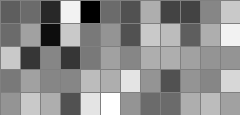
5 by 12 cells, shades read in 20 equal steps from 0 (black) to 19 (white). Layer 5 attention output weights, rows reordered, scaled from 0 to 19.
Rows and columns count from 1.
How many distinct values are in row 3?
7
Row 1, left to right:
7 8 3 18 0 8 6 13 5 5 10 15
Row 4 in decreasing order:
17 16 14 13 12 11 11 10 10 10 9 6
